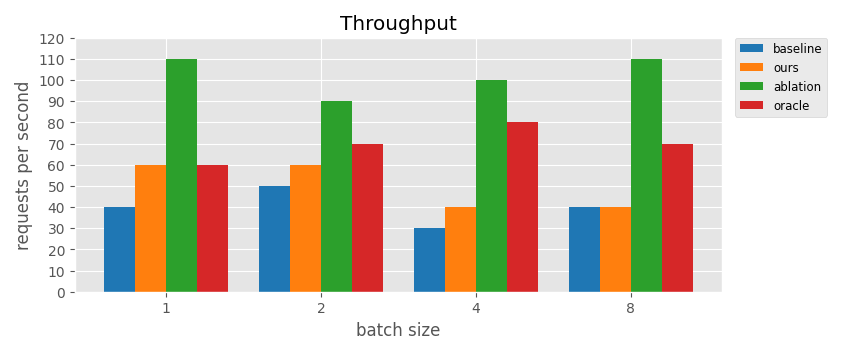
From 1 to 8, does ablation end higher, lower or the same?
the same
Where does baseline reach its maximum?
2
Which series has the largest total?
ablation
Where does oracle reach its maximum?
4
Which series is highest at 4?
ablation
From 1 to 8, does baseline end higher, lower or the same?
the same
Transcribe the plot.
Title: Throughput
x-axis: batch size, ticks 1 2 4 8
y-axis: requests per second, ticks 0 10 20 30 40 50 60 70 80 90 100 110 120
Legend: baseline, ours, ablation, oracle
Values:
baseline: 40 50 30 40
ours: 60 60 40 40
ablation: 110 90 100 110
oracle: 60 70 80 70
